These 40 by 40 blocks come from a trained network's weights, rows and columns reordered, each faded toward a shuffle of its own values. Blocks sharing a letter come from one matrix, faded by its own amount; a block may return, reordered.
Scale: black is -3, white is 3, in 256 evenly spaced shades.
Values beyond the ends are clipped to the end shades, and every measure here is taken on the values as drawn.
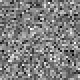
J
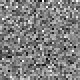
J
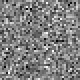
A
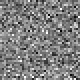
A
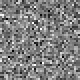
J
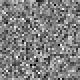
J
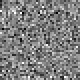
J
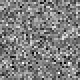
J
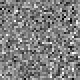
A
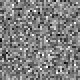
J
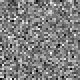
J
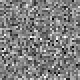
A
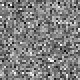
J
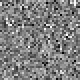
J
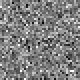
A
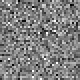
J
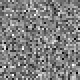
A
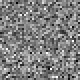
J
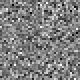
A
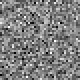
J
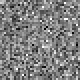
A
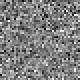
A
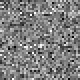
A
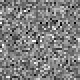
J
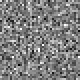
J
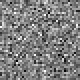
A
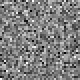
A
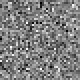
A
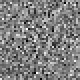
A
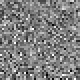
A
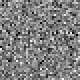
J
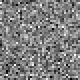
A
